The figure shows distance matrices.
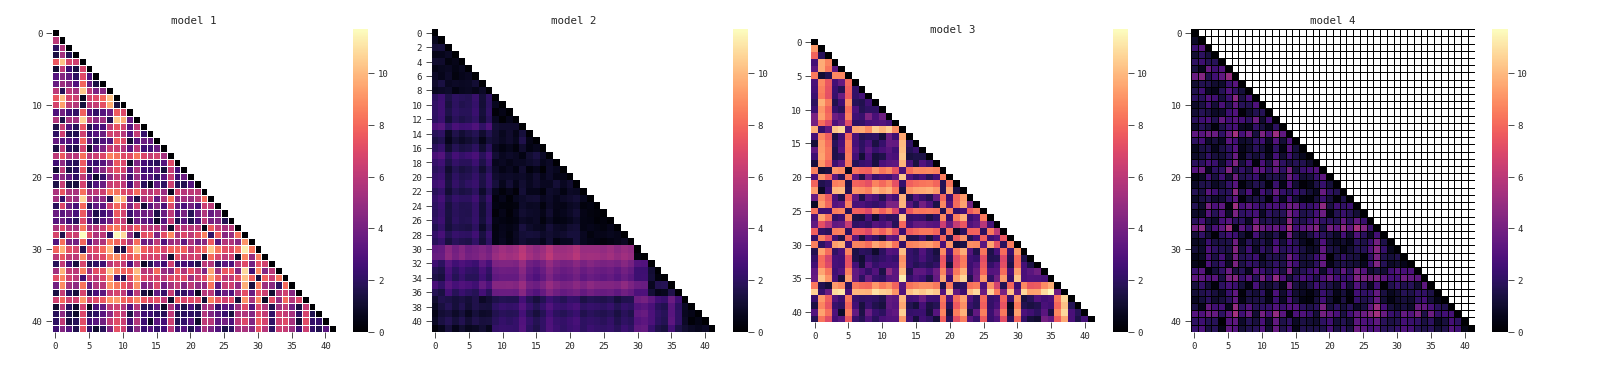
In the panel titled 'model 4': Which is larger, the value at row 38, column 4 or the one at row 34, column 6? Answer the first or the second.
the second
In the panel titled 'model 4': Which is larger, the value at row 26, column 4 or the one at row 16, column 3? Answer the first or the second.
the first
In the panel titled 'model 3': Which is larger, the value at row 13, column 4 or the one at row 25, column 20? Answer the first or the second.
the first
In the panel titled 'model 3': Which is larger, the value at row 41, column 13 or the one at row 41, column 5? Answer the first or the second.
the first
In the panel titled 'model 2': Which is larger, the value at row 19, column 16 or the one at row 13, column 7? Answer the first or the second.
the second
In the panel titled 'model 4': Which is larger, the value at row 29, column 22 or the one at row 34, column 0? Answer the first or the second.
the second
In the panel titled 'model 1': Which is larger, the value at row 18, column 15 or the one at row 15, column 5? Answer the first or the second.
the second
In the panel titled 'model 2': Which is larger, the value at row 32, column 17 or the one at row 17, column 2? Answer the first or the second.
the first
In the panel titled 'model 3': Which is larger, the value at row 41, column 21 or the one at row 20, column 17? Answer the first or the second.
the first
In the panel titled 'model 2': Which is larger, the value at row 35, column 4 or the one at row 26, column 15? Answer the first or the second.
the first
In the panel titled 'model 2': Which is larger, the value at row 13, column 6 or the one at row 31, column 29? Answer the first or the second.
the second
